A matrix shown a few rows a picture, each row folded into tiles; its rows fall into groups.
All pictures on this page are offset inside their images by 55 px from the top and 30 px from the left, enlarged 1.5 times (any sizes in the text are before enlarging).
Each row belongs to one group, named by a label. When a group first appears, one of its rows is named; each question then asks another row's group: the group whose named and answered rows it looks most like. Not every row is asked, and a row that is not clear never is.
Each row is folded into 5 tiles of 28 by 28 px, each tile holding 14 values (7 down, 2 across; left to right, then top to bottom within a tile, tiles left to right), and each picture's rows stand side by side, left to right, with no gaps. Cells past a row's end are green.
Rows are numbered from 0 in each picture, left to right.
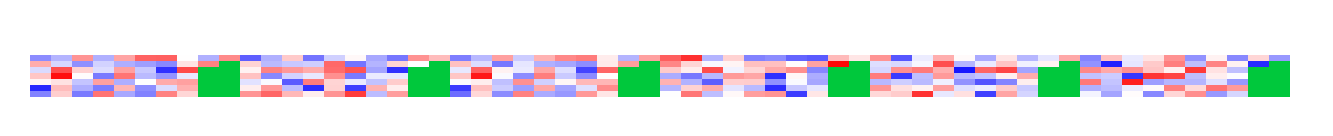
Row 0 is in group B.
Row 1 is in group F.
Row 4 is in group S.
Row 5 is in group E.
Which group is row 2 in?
B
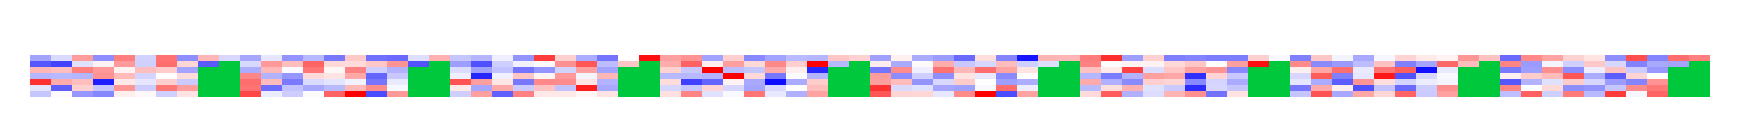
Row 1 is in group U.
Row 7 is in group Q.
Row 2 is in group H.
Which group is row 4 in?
U
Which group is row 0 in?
E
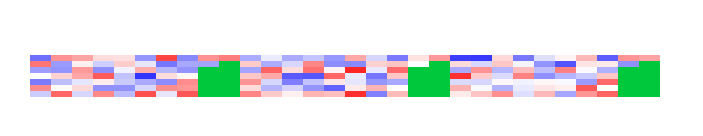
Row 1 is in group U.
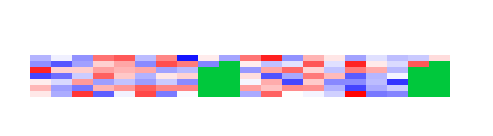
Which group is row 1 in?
S
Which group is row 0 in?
E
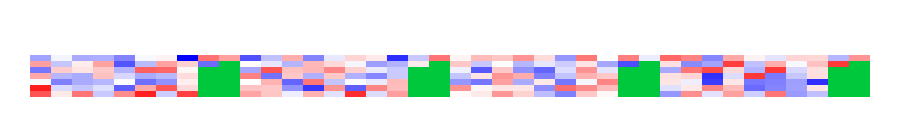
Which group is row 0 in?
U
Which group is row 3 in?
S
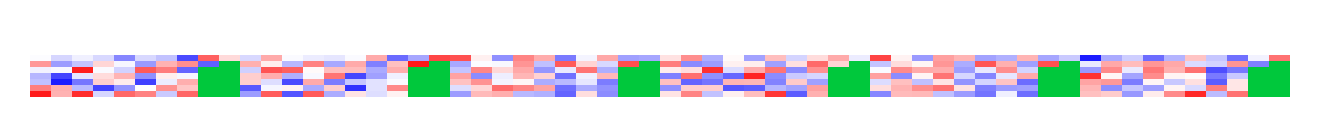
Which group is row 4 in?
S
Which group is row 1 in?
B
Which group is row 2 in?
S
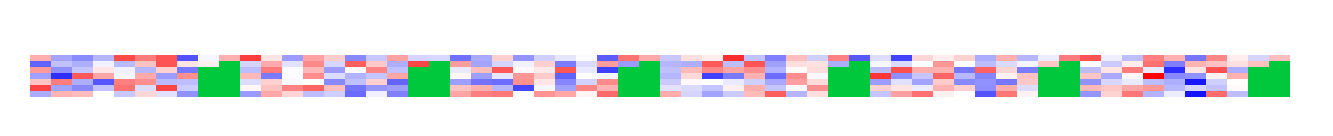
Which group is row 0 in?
H
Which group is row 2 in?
F
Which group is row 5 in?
S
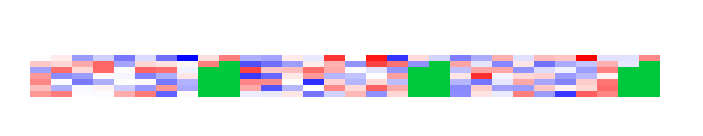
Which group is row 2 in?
B
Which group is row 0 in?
U
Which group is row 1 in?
E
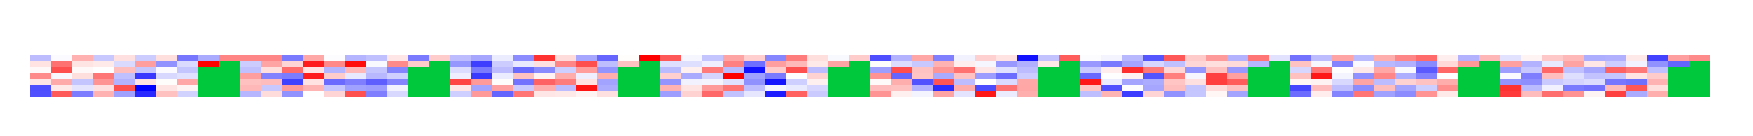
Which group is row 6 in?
B
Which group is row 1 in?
S
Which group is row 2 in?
H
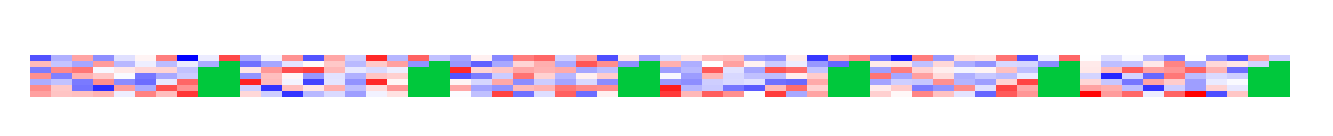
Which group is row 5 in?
F
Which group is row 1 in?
E
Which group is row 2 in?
E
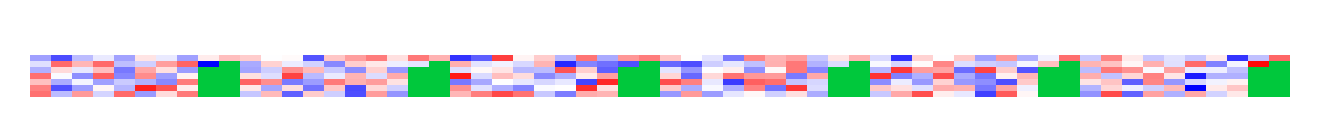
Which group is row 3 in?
H
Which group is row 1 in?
H
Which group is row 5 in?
B
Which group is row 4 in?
S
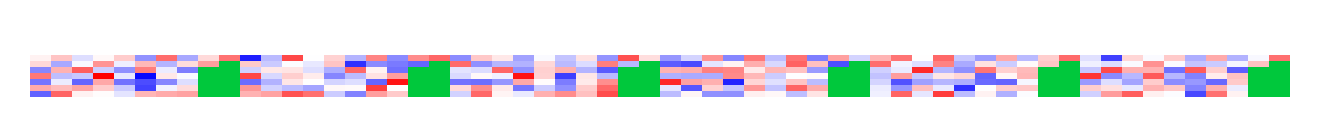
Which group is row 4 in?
Q
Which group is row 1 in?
Q
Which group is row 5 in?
S
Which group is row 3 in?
E
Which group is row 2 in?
F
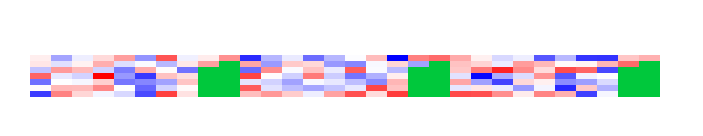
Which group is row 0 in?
S
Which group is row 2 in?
F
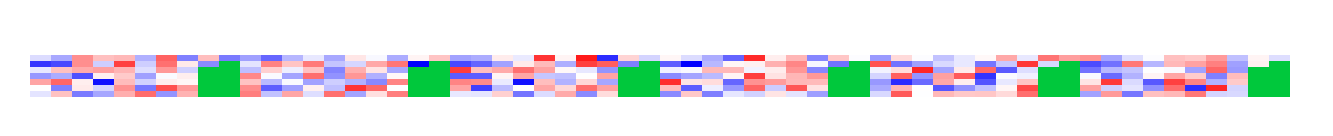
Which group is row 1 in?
U
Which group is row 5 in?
H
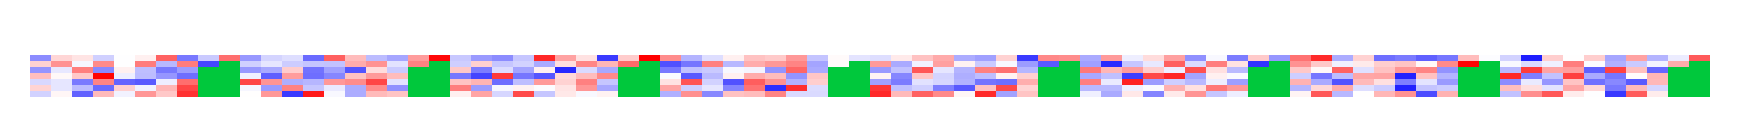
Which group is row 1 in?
H
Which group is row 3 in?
H
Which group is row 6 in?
F
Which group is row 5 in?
E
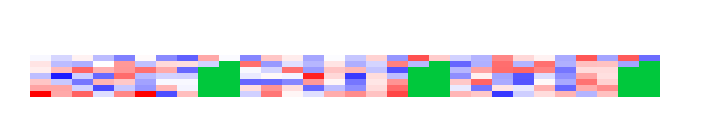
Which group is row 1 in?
F
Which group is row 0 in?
F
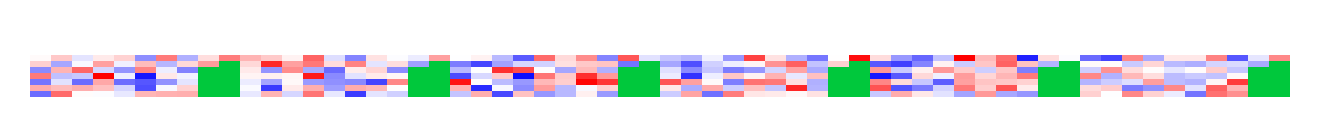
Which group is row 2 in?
H
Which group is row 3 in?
H
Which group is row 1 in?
Q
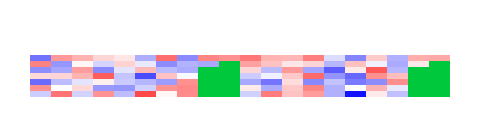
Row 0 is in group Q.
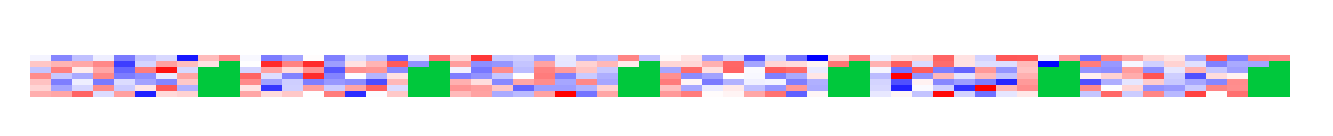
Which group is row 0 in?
U
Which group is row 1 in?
U
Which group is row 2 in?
F
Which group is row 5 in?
Q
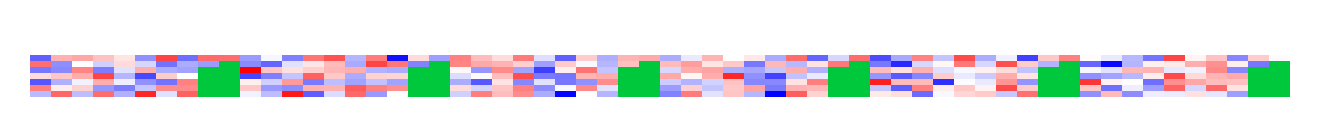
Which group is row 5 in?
H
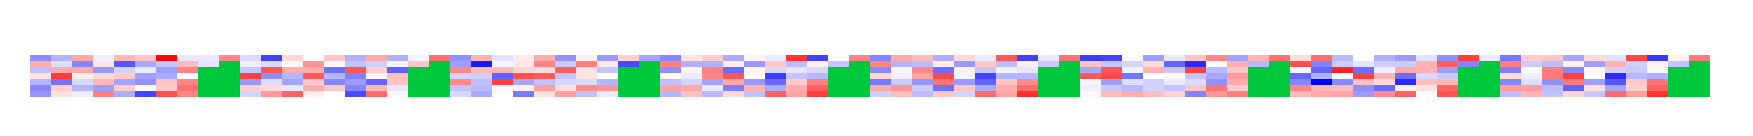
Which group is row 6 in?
F
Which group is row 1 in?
S
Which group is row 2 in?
E
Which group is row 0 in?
B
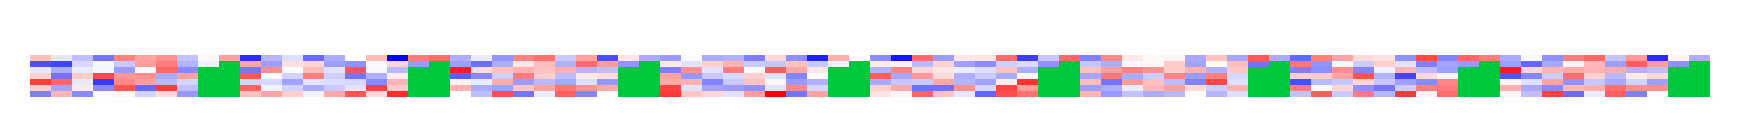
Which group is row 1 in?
U
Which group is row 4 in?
B
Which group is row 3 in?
U
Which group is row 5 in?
E
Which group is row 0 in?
H
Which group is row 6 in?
Q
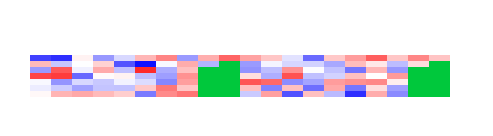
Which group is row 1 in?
H
